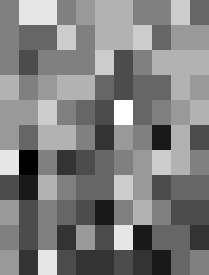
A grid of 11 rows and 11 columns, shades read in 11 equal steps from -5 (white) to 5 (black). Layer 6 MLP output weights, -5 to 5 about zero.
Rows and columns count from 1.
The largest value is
5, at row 7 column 2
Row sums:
-15 -9 -5 -5 -9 2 1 6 10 11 16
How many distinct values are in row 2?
5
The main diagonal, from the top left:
0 1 0 -2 1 3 0 -1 0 1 0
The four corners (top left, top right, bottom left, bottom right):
0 1 -1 0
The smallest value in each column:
-4 -4 -4 -3 -2 -3 -5 -3 -3 -3 -2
